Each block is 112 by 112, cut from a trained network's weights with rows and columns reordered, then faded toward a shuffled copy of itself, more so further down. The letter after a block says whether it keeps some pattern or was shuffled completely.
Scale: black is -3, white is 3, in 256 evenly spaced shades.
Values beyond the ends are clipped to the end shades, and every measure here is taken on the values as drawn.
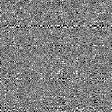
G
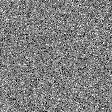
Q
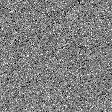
Q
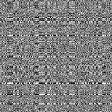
G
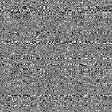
G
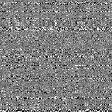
G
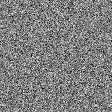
Q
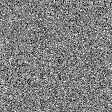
Q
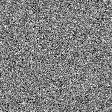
Q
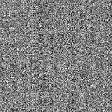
G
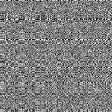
G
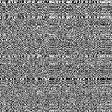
G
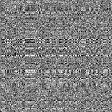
G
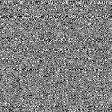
G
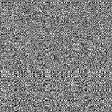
G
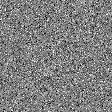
Q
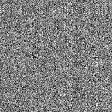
G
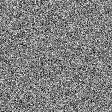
Q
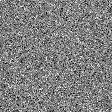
Q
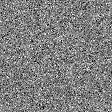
Q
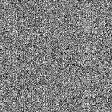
G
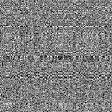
G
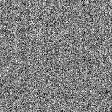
G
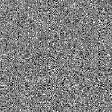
G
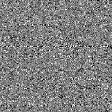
G
